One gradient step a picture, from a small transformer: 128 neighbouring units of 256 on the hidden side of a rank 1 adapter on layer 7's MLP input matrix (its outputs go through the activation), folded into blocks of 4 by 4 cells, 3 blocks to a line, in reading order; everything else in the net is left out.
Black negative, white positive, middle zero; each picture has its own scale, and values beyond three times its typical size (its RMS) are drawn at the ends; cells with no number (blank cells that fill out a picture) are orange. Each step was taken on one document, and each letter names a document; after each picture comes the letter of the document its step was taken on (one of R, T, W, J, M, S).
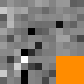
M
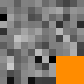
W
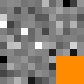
W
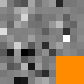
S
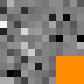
M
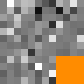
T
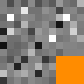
T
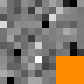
W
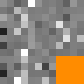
S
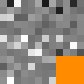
W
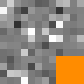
M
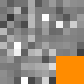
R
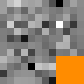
R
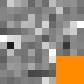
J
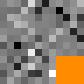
T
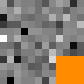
W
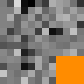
J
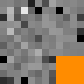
T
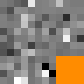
S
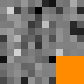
T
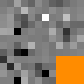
S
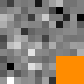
W
